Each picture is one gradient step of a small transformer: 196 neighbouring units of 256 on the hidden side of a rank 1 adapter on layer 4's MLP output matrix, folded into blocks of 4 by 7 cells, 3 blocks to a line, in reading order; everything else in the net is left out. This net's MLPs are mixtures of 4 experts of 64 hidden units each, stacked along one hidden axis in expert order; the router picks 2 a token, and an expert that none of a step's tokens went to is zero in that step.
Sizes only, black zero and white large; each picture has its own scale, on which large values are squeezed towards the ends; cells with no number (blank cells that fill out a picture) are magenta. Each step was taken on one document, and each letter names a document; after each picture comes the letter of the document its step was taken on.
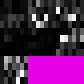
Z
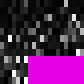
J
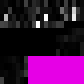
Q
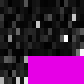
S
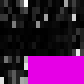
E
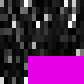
E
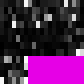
E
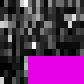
Q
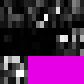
Z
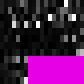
J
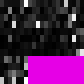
E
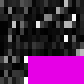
J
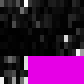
E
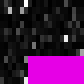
S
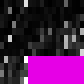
J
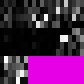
Z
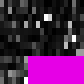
J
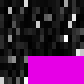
S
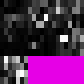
Z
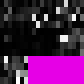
Z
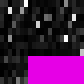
S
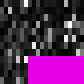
J
